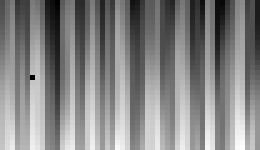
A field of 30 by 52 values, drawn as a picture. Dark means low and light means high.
The grain runs up and down. A single lone cell is far lower than the cells round it. Upright stripes repeat 9 times across the table. Neither half mirrors the other. There is an overall slope up to the bottom.
